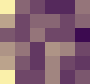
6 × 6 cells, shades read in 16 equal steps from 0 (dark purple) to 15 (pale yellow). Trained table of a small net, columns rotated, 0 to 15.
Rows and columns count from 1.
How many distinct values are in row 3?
4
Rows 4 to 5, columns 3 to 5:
3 9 8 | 3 8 4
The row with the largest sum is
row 4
